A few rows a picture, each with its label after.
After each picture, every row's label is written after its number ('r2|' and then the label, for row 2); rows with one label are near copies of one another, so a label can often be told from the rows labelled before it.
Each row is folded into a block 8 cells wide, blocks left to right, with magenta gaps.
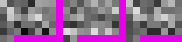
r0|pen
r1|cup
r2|pen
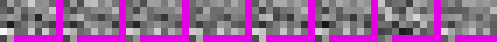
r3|cup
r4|cup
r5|cup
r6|cup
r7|cup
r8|cup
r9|pen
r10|cup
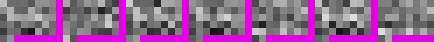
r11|pen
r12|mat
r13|pen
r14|pen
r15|cup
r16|pen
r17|cup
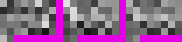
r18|mat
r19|pen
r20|pen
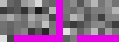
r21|mat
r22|cup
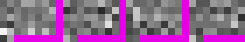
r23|cup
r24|mat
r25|pen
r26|mat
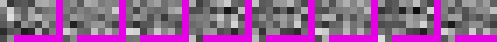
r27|pen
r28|cup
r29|cup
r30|mat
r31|mat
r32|cup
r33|mat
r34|cup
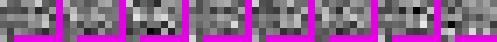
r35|mat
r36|pen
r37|pen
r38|mat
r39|mat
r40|pen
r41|mat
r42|cup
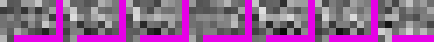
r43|mat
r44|pen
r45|pen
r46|mat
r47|pen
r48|pen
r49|cup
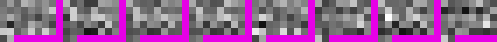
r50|cup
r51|pen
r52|pen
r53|pen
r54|cup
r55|mat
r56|pen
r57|mat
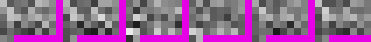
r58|pen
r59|pen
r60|cup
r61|cup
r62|pen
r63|pen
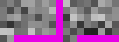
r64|cup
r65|pen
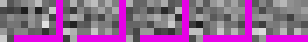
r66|mat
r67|cup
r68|mat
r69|cup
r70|cup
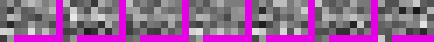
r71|cup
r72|pen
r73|pen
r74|cup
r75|cup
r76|pen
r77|mat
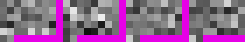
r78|cup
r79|pen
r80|mat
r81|mat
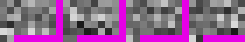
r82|cup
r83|pen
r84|mat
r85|mat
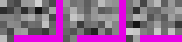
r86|mat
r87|pen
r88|cup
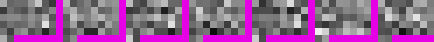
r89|mat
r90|pen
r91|mat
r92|pen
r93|mat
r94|cup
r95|pen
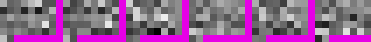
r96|mat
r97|mat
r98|pen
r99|cup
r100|pen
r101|cup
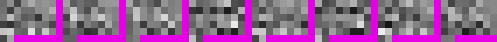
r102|cup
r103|pen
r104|pen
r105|mat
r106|cup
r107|mat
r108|cup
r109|pen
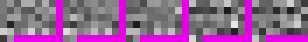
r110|cup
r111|cup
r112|cup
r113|mat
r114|mat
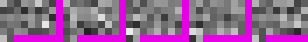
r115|mat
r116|pen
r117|cup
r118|cup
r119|mat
